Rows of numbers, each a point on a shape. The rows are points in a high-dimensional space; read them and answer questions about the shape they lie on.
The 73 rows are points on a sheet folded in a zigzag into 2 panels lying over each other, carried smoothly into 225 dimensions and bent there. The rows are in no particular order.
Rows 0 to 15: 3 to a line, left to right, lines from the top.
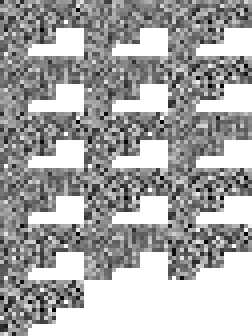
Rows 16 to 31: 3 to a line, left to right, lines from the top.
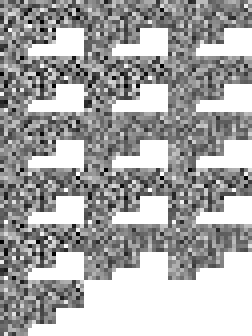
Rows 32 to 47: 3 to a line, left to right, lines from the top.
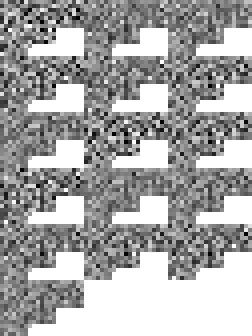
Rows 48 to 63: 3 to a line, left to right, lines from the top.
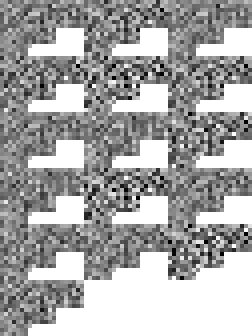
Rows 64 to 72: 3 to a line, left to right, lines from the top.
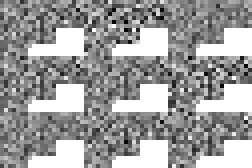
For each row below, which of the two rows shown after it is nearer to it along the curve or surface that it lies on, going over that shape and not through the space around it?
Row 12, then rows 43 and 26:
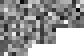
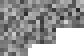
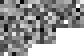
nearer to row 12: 43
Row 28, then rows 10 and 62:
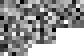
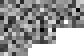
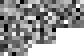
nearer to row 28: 62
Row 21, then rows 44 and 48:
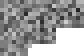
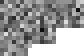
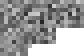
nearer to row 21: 48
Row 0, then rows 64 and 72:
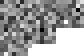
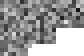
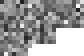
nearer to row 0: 72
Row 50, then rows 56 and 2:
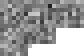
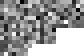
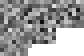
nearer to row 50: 2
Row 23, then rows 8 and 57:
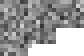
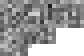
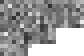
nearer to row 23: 8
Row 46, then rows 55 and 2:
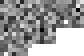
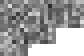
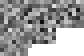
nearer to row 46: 55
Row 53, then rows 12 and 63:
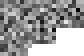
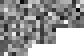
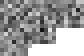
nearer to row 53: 12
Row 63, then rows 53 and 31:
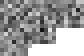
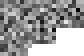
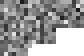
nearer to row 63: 53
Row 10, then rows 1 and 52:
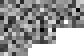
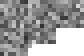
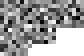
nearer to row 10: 52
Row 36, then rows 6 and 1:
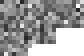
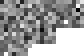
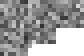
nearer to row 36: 6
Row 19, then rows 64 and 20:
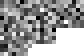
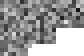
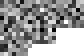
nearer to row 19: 20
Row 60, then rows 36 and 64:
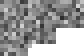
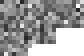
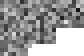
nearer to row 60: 64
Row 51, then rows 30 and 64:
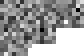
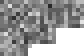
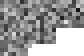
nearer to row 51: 30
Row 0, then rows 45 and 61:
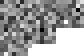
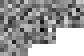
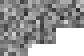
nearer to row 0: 45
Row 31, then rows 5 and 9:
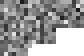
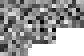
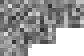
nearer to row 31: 5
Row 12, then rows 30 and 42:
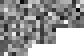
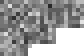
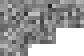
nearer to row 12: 42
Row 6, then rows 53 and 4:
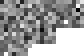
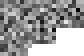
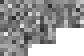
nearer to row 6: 4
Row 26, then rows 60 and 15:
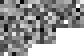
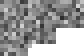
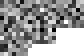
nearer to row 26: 15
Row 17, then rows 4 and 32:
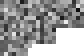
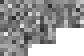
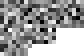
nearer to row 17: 32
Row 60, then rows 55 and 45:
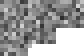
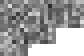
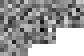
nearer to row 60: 45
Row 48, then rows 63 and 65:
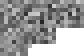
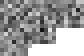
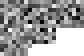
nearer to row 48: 65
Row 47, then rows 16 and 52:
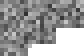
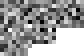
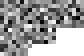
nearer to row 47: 16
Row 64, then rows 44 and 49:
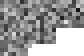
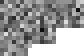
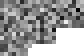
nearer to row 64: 49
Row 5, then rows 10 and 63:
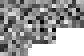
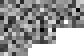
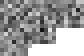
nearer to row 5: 10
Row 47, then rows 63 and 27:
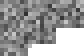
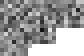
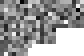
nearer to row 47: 27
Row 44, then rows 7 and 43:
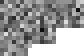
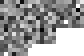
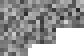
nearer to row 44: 7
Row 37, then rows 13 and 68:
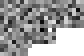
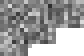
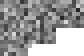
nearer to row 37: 13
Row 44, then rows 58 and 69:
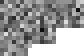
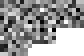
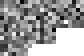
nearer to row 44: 58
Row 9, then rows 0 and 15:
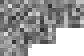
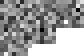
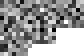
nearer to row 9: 0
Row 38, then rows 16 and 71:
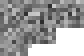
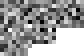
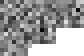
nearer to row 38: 16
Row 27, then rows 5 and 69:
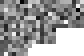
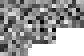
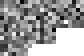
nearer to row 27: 69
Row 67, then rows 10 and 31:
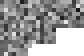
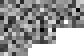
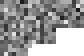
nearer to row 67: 31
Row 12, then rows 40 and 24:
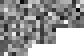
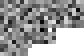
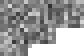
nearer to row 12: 40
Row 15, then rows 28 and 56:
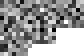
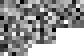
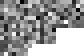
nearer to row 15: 28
